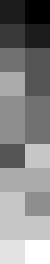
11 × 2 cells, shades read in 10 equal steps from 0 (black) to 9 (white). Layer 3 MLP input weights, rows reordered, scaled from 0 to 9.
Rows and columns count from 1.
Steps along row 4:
down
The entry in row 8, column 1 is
6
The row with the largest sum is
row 11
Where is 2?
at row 2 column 1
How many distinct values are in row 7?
2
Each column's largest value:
8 9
